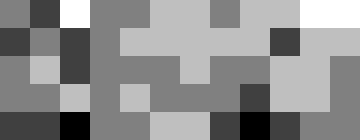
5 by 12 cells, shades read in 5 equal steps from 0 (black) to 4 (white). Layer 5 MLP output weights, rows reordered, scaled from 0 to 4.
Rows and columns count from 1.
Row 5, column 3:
0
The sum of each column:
8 9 9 10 12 13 14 10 9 11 15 13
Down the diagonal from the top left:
2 2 1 2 2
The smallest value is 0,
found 2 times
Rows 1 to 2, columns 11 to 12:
4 4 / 3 3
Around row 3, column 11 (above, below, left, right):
3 3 3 2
